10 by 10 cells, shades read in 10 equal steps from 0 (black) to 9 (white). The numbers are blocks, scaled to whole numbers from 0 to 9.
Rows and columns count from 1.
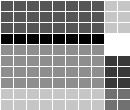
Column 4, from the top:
3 3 3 0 5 5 5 5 7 7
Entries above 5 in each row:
2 2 2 2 2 0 0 0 8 8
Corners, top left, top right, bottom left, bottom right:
3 7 7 4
